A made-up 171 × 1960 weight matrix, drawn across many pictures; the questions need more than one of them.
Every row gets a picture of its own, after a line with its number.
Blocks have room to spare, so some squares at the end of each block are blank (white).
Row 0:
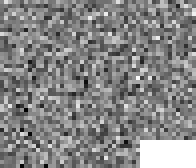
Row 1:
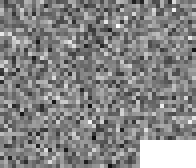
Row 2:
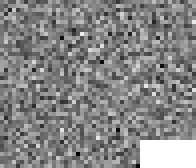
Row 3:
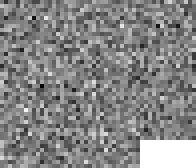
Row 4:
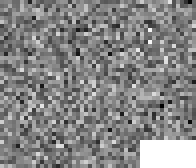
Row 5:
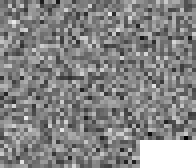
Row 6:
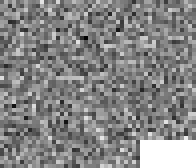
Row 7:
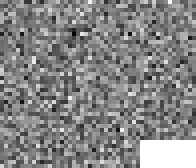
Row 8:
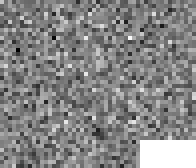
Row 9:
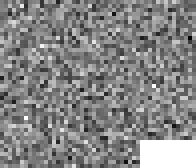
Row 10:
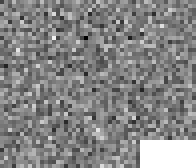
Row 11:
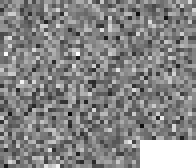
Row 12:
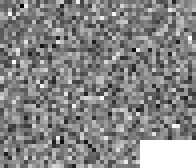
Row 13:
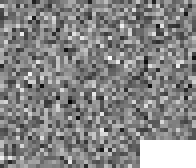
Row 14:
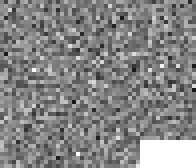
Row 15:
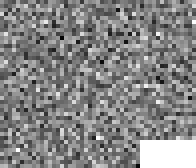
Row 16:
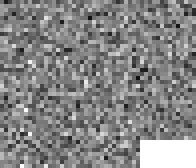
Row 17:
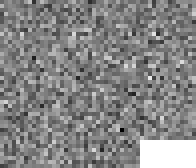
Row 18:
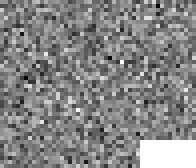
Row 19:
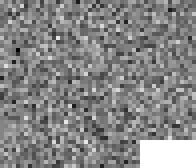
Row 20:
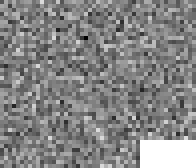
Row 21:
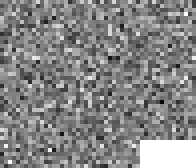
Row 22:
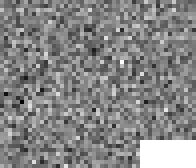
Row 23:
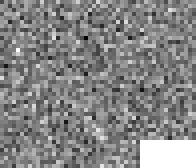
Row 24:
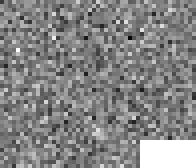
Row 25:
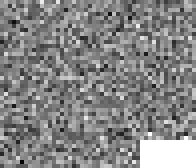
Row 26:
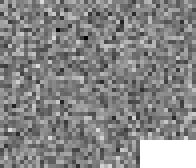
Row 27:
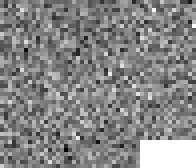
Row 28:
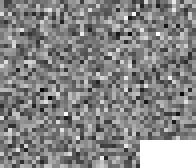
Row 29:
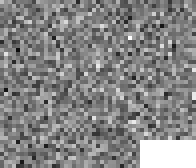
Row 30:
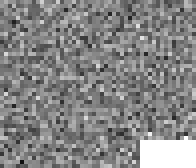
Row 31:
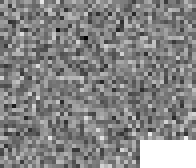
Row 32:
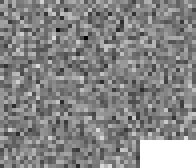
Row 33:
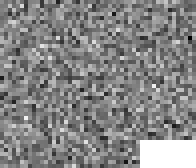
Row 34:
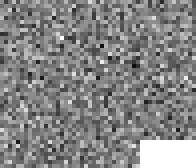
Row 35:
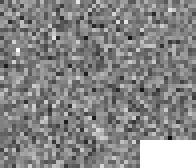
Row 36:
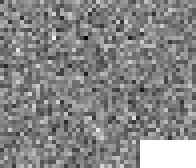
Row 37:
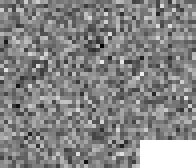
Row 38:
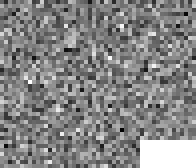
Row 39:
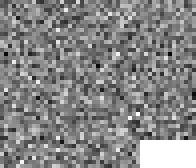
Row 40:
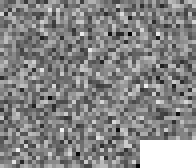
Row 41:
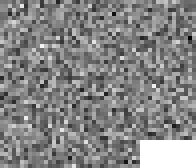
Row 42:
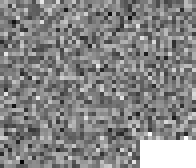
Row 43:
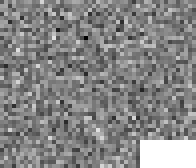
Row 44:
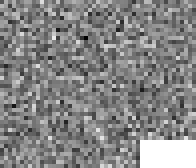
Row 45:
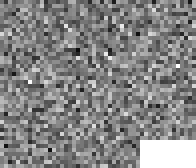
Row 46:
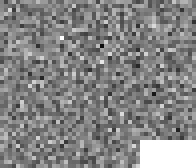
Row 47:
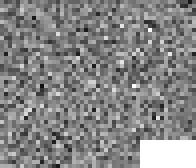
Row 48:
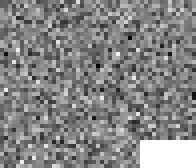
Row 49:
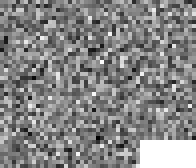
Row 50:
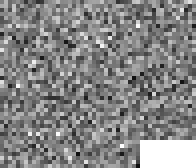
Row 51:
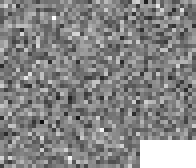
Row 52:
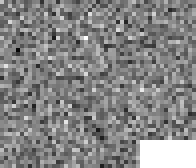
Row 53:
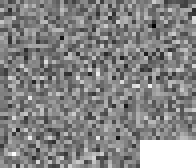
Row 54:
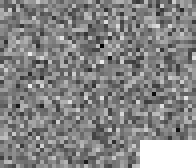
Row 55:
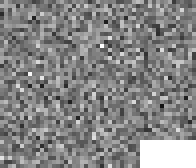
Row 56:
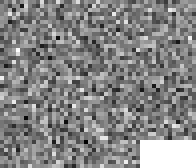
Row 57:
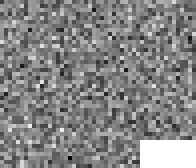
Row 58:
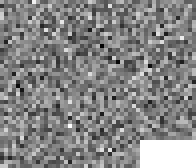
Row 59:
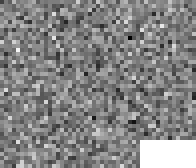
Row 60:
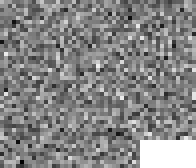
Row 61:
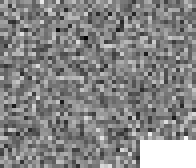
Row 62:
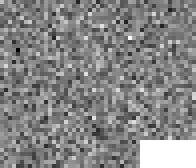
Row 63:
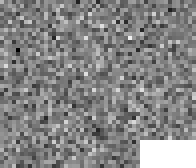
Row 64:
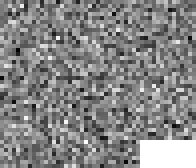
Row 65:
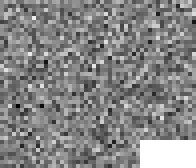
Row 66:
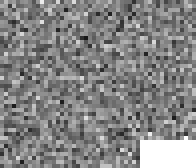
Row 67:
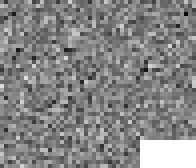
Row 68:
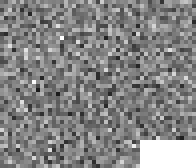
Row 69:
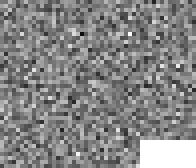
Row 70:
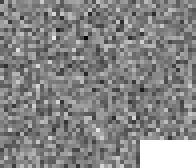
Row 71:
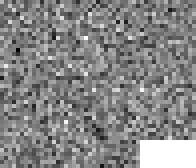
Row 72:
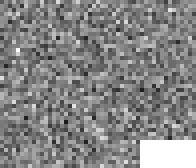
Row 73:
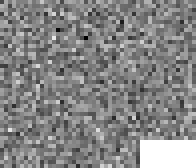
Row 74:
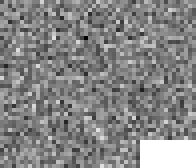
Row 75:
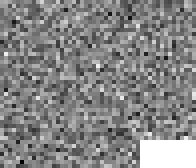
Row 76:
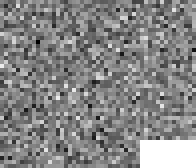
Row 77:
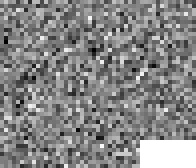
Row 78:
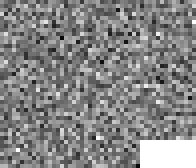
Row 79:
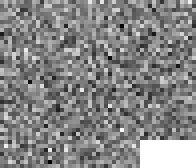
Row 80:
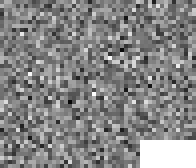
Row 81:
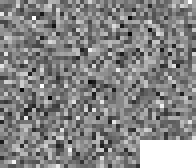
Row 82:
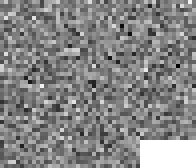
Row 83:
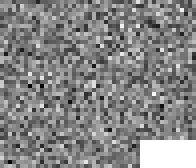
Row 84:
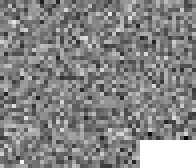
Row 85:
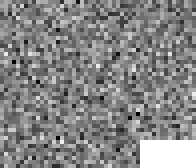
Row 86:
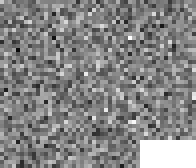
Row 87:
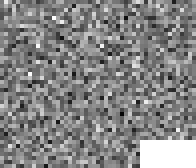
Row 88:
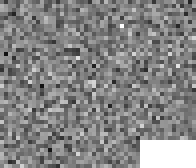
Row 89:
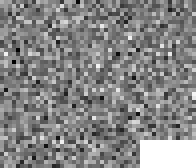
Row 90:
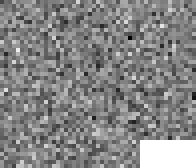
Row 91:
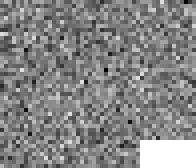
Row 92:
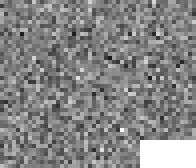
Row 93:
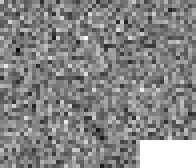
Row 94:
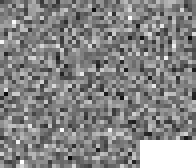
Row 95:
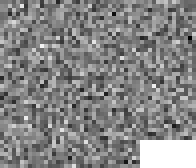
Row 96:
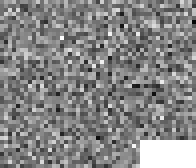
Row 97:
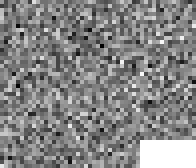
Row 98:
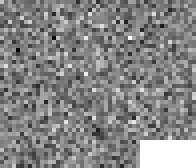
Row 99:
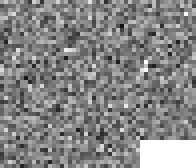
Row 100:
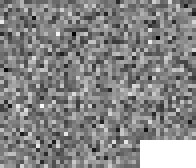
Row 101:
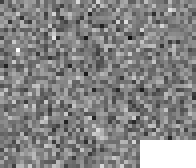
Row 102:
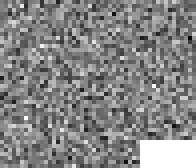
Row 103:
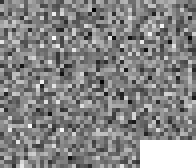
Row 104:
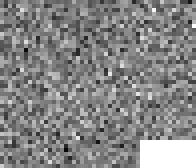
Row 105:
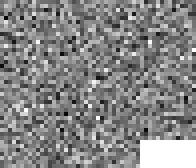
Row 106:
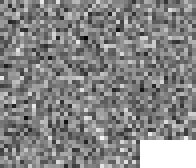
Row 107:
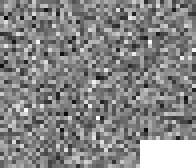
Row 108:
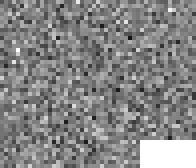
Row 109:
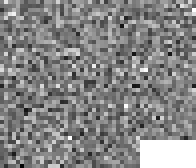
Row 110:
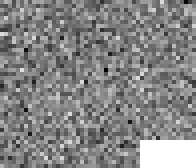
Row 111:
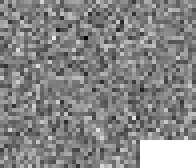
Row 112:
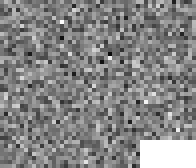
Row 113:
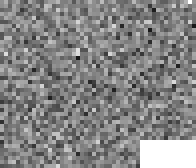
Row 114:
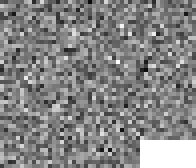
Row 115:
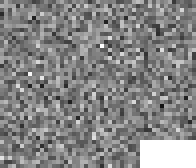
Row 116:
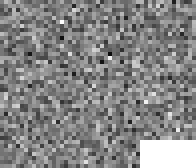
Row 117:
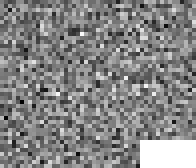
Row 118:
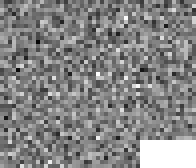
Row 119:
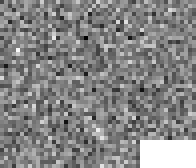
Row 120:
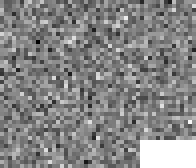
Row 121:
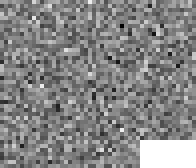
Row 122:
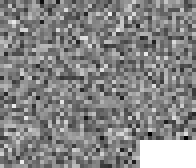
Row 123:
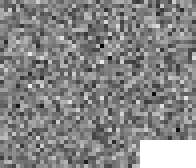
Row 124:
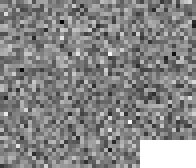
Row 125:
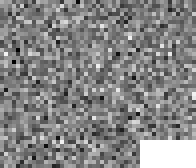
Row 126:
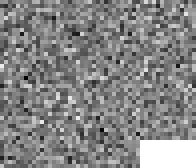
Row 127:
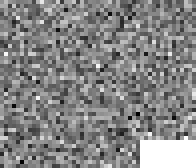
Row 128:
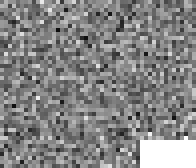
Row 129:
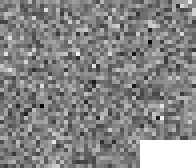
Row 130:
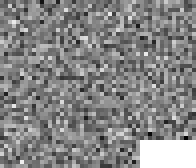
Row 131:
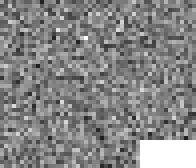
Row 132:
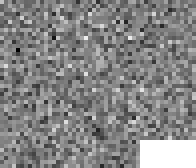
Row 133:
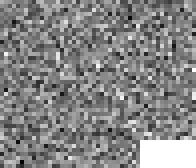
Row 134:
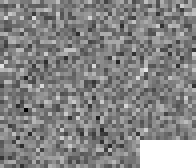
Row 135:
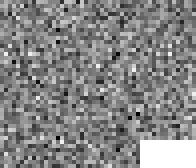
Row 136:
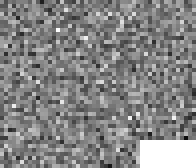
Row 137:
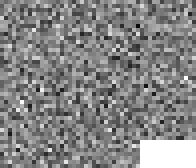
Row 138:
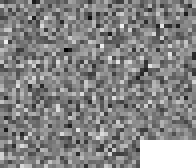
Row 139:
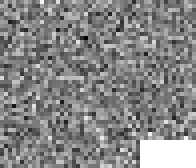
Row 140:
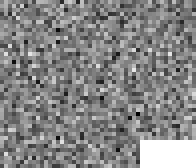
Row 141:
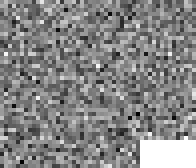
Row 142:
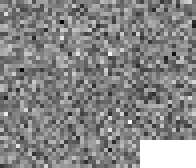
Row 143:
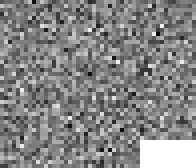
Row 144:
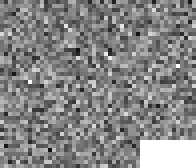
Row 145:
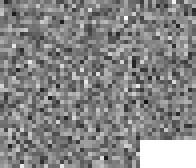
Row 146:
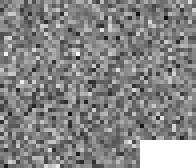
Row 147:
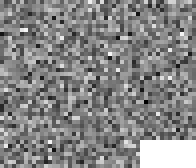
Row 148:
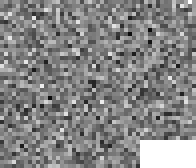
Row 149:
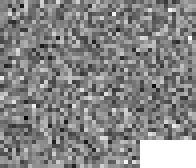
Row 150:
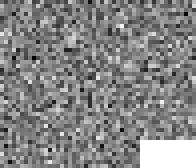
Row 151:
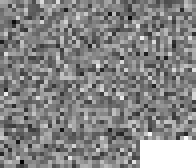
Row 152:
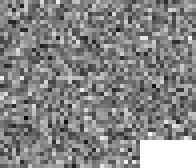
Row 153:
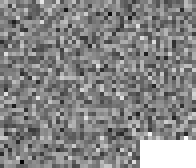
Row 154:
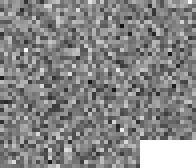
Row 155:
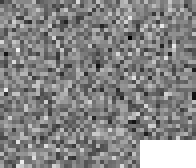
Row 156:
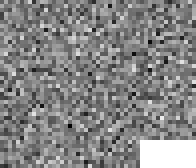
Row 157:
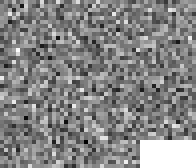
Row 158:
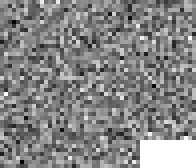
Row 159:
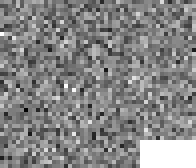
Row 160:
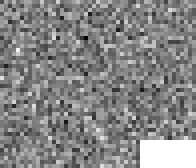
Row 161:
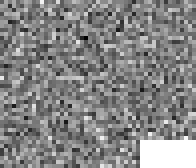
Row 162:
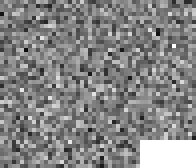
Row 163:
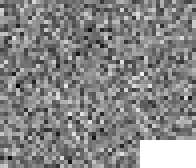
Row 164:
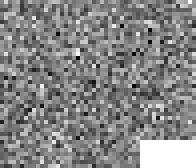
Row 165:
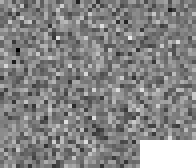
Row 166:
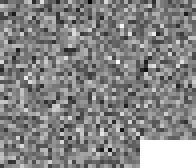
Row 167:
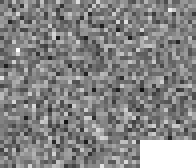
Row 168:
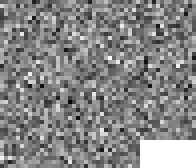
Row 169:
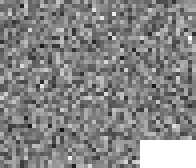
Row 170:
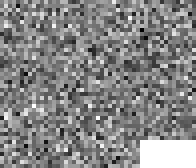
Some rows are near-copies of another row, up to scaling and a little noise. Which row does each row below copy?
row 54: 123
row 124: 142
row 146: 11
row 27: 104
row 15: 78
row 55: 115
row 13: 168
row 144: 45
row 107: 105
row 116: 112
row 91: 110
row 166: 114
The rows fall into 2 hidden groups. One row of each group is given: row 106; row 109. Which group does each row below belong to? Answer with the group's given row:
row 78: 109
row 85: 106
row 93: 106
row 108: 106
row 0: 109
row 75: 106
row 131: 106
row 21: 109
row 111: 106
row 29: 106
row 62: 106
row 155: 106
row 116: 109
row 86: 106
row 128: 106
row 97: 109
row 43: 106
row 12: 106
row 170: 109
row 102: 106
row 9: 106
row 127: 106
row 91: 109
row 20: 106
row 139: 106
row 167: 106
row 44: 106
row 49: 109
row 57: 106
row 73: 106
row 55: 109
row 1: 109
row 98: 106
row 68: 109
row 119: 106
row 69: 109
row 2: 109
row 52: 106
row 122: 106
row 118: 109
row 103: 106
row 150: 109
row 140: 106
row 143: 109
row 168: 109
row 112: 109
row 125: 106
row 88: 109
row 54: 109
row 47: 109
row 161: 106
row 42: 106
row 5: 106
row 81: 109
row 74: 106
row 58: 109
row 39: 106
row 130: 106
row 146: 109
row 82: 109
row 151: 106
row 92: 109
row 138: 109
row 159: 109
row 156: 109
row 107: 109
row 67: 109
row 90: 106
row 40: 109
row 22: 109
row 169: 106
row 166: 109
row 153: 106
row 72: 106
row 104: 109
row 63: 106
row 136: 106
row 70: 106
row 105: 109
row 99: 109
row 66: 106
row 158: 106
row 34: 109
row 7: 109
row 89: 106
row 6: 106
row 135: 106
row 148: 109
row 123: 109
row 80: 109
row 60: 106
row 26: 106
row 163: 109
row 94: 106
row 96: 109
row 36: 106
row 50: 109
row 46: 109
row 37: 109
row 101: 106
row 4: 109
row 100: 109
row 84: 106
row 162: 109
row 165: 106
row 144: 109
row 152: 106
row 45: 109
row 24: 106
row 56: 106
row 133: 106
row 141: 106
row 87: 109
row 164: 109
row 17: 109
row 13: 109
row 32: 106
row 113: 109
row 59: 106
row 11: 109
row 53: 109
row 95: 106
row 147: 109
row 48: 106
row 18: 109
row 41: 106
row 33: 106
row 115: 109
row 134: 109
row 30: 106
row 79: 109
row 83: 109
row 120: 109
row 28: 109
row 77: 109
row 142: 109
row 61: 106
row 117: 109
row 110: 109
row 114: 109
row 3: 109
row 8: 106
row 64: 106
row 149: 106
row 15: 109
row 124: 109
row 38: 109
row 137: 109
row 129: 109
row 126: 109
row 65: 109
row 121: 109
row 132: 106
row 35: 106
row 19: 106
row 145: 109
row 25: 106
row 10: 106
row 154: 109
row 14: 109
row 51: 109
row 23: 106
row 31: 106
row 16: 109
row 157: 106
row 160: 106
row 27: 109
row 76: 109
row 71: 106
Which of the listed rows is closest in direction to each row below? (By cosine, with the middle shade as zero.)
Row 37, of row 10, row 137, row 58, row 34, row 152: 58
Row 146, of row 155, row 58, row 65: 65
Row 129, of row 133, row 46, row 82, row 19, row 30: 82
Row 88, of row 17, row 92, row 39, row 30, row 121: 17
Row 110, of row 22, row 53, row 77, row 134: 134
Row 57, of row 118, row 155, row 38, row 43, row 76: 155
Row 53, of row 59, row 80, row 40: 40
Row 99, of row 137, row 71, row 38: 137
